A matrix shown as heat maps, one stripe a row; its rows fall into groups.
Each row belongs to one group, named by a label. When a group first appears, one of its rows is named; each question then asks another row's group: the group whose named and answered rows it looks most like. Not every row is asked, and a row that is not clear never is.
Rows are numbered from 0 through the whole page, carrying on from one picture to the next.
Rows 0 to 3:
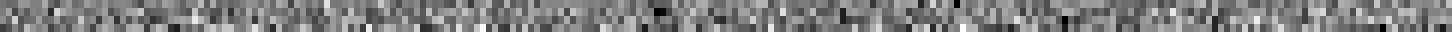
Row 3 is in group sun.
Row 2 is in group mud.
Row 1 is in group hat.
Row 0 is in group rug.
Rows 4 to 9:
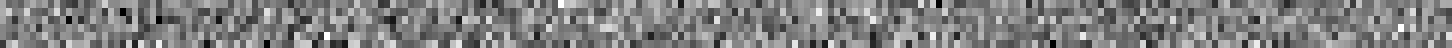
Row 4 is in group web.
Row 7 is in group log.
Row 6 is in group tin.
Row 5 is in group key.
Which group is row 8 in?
rug
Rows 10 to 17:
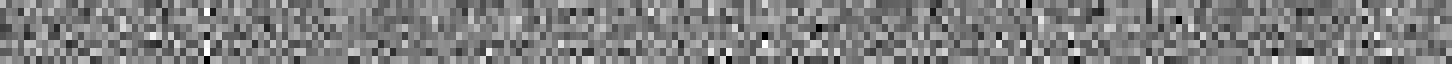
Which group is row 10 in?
web
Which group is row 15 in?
web
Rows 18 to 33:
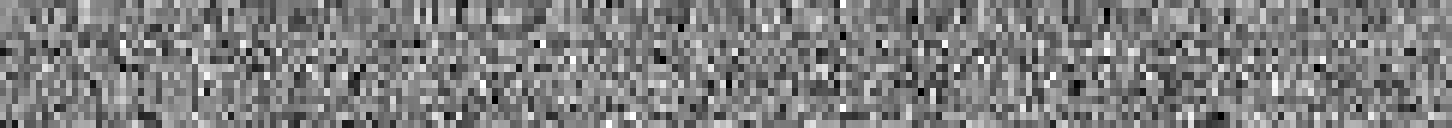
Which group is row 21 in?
web
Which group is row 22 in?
hat
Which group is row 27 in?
tin
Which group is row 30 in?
web
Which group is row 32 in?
mud
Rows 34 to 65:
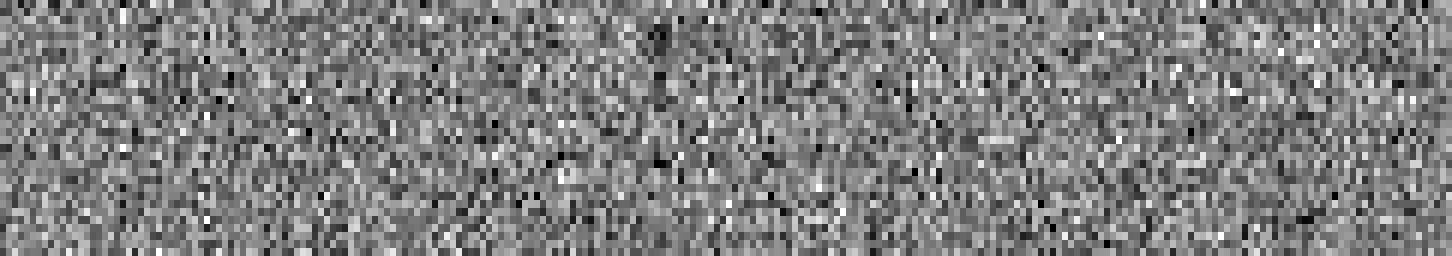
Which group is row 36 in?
web
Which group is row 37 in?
mud
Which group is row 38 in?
rug
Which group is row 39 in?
mud
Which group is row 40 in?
sun
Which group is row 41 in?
rug
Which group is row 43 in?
hat
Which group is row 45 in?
log
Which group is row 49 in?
web
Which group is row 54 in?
mud
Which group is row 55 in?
web
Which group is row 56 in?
web
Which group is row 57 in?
key
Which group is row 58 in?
rug
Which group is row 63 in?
mud
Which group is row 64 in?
hat
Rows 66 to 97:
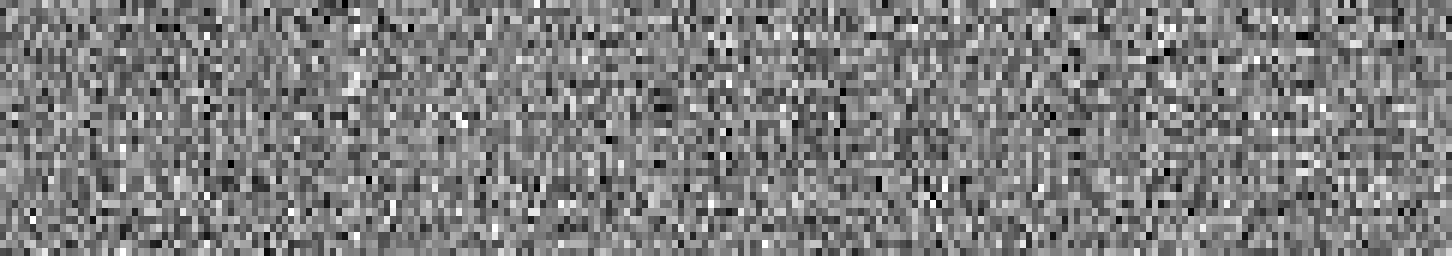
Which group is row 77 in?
mud
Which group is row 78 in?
rug
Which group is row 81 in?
hat
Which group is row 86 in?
hat
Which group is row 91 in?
web
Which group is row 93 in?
log
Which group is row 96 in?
web
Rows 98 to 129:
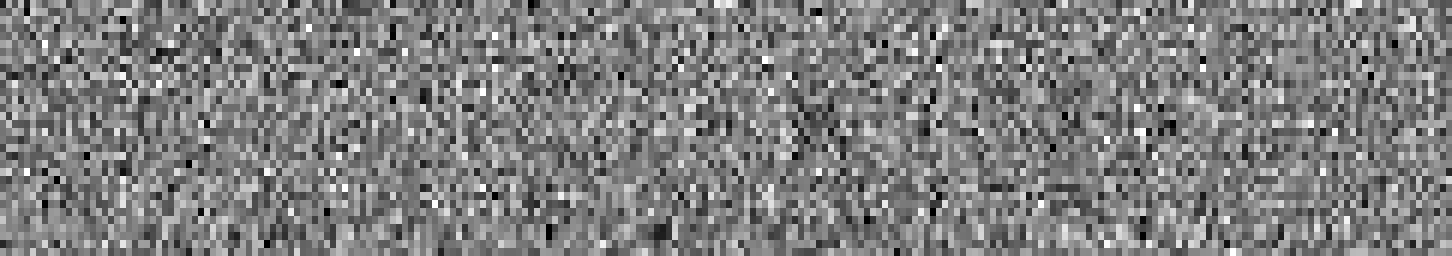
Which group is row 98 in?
log
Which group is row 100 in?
key
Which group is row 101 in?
log
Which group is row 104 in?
tin
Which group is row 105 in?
web
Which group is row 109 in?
sun
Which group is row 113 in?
rug
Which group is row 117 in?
hat
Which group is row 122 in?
web
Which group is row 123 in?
sun
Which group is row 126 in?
mud
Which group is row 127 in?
mud
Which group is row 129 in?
log
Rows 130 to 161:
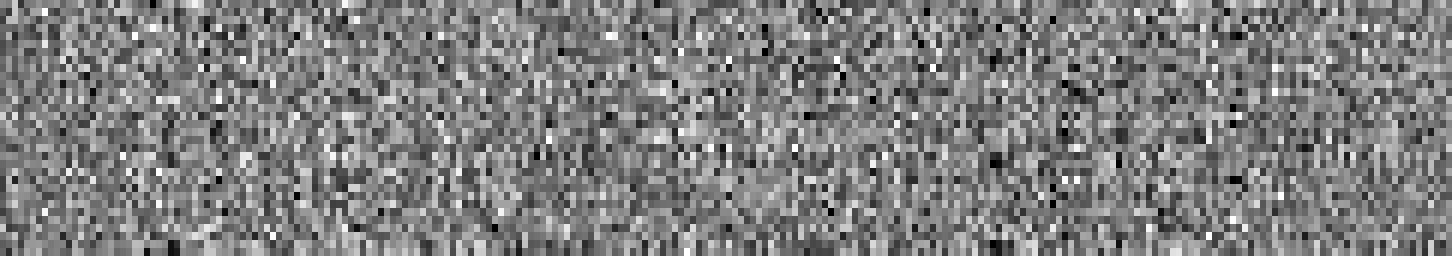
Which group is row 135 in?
rug
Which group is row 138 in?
rug
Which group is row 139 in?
hat
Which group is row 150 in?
sun
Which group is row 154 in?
sun
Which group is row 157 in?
log
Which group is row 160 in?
sun
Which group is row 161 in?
sun
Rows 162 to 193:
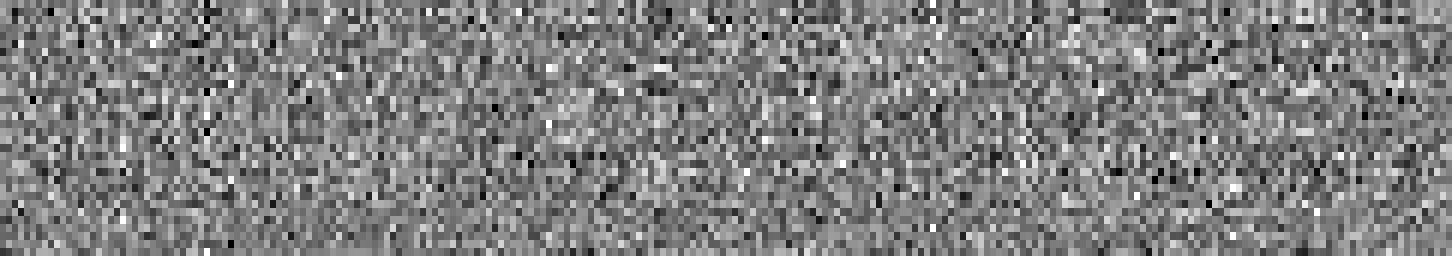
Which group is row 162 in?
rug
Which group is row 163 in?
hat
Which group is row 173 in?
rug
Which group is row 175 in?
web
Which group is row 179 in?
web
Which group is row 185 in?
log
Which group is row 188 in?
mud
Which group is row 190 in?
web
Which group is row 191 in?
log
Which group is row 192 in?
hat
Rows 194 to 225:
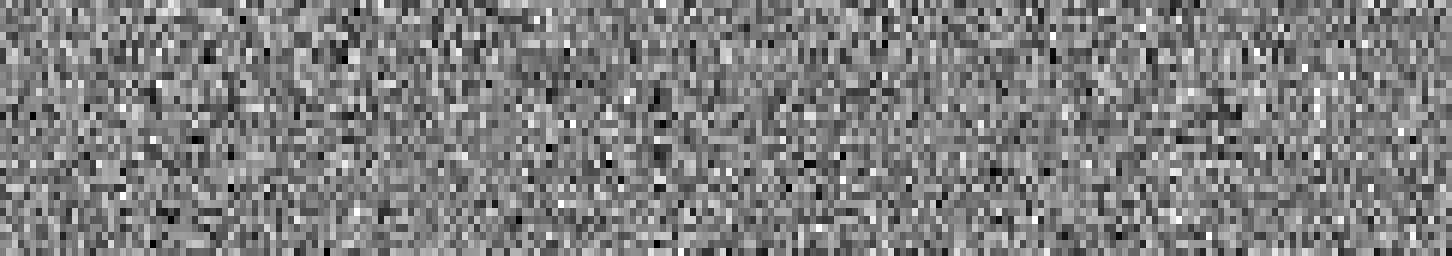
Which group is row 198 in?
tin
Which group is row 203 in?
sun
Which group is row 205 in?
mud
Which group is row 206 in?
mud
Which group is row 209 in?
hat
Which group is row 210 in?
log
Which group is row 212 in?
mud
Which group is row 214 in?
log
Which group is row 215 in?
sun
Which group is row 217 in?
hat
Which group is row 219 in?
web
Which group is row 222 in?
key
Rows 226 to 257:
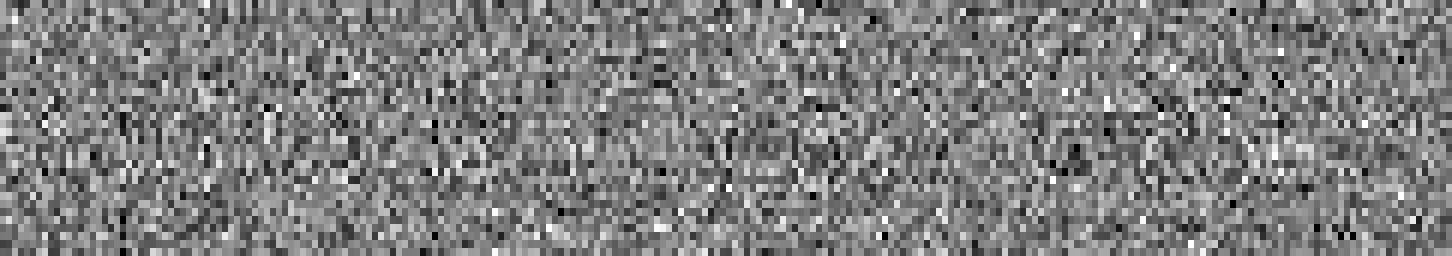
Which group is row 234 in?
hat
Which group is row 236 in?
mud
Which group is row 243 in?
tin
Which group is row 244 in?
rug
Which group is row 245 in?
rug
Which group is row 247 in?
sun
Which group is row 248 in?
tin
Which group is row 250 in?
log
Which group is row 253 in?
key
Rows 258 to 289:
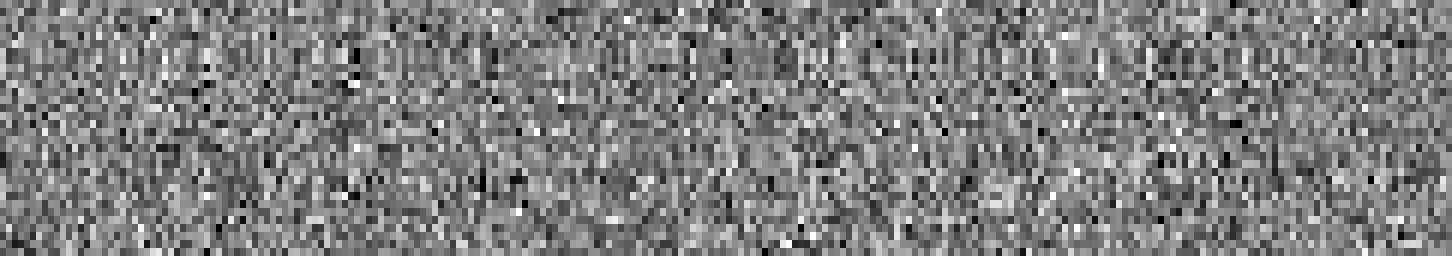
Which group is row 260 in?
mud
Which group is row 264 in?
tin
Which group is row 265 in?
tin
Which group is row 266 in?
rug
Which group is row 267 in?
tin
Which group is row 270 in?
web
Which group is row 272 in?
key
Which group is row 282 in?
tin
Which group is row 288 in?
hat
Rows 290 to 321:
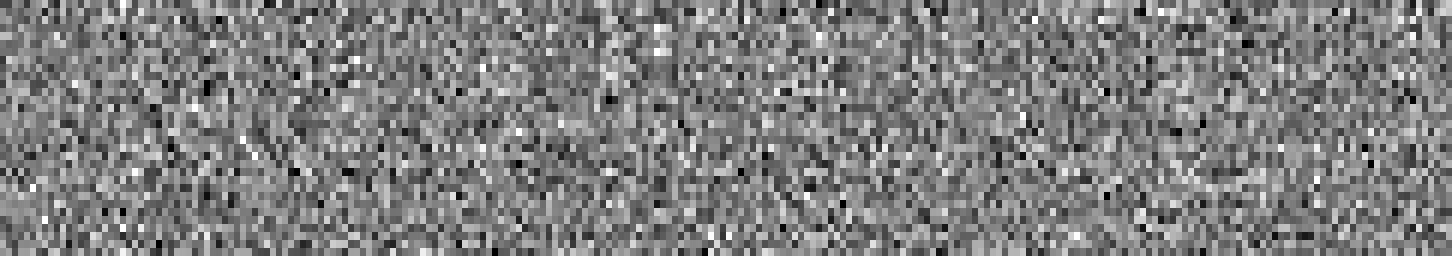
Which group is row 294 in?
key
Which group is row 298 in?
sun
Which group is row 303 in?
mud
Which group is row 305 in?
web
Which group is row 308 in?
sun
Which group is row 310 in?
sun
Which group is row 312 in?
mud
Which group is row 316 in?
key
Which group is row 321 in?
web
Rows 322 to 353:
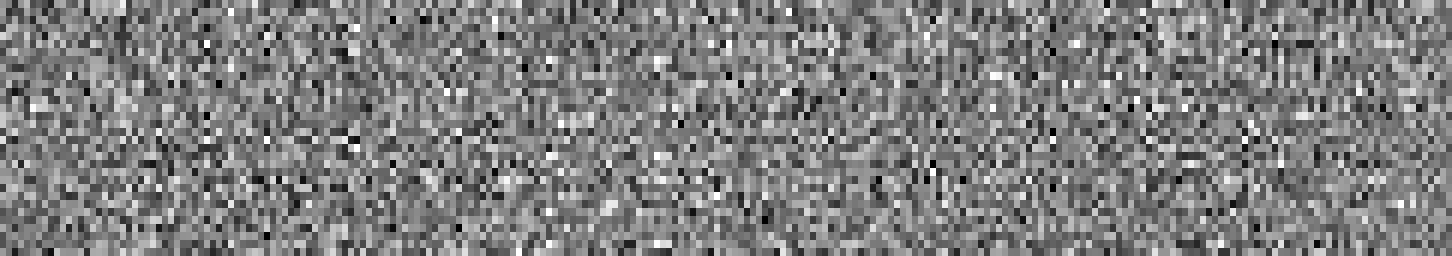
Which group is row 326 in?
key
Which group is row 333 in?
hat
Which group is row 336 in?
rug
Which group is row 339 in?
tin
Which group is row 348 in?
log
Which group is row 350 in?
tin
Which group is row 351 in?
sun
